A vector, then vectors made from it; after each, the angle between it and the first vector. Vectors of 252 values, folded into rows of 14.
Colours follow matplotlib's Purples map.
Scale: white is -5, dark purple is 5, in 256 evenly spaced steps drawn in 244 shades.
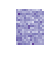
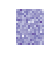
partly aligned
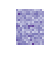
nearly parallel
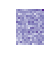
nearly opposite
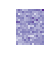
nearly opposite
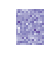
partly opposed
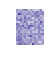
nearly parallel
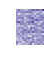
nearly opposite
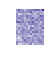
nearly opposite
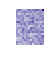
nearly opposite
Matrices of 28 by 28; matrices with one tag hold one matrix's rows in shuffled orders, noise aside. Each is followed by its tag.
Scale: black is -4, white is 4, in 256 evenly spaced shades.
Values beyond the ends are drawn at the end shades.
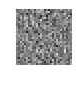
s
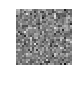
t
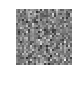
s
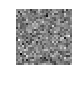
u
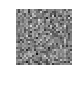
s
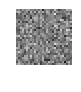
t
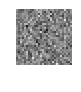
s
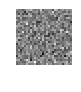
t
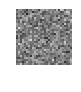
u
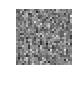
s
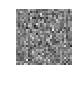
s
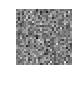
s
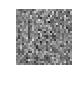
s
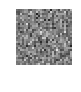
s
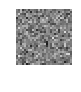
u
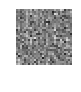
t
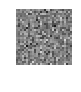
s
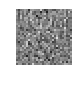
s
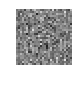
s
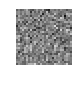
t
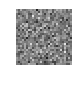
s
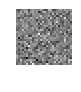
s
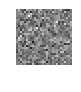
u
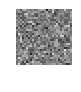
u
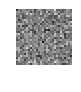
t
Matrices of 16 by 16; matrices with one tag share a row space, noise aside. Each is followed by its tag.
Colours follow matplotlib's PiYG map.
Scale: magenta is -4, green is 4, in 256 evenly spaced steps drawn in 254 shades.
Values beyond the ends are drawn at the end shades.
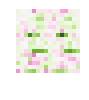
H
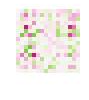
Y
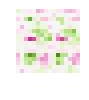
H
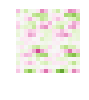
H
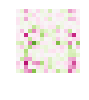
Y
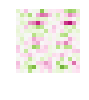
H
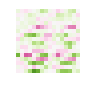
H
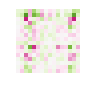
Y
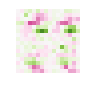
H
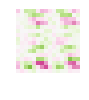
H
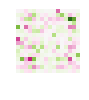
Y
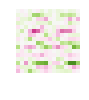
H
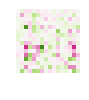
Y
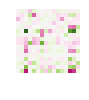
Y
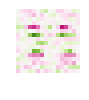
H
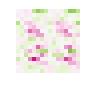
H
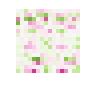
H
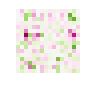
Y
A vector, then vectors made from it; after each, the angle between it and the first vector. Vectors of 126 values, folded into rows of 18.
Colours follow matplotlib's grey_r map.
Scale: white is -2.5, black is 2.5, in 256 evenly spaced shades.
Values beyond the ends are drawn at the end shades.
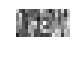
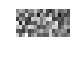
orthogonal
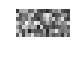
orthogonal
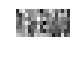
nearly opposite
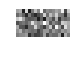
partly aligned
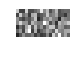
partly aligned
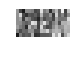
nearly parallel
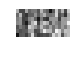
nearly parallel
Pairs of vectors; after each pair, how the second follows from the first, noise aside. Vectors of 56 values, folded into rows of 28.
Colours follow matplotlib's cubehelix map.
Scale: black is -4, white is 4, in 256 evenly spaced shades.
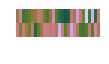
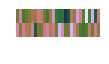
copied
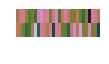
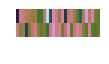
wrapped around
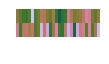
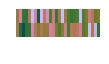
wrapped around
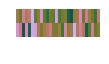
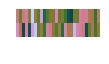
copied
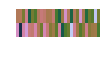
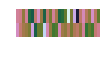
wrapped around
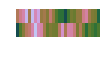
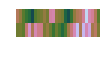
wrapped around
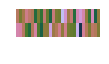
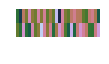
wrapped around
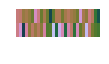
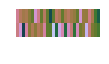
copied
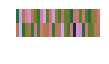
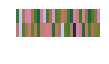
copied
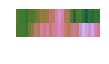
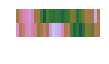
wrapped around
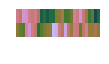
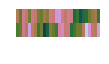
wrapped around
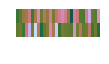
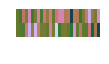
copied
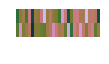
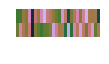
copied
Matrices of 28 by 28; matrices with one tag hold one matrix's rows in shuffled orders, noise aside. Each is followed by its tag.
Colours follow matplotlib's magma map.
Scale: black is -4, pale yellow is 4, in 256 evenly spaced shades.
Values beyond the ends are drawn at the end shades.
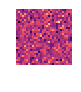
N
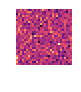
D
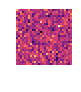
D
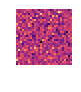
D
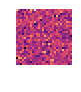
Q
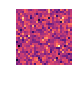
N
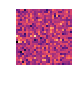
Q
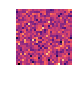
N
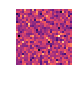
N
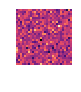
D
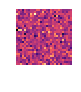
Q
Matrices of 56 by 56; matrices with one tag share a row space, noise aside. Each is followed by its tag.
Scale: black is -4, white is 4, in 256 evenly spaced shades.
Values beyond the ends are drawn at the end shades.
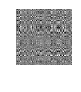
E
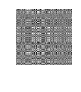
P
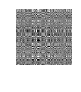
P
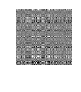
P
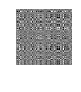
E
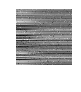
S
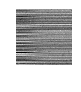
S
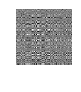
P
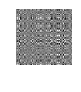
E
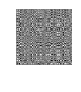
E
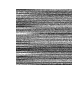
S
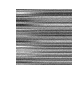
S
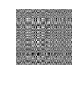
P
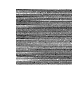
S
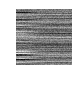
S
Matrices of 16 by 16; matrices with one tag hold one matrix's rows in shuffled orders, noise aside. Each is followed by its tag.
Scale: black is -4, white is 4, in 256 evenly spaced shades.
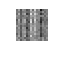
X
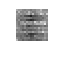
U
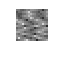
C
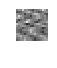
C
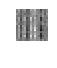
X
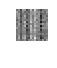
X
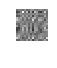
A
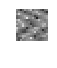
C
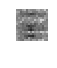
U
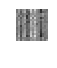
X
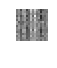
X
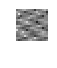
C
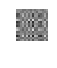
A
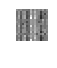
X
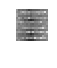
U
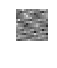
C
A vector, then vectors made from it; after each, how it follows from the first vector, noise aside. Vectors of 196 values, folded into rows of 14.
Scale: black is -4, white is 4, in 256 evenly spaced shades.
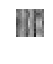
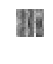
negated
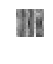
negated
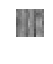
shrunk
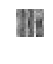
negated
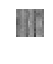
shrunk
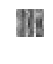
negated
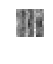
negated
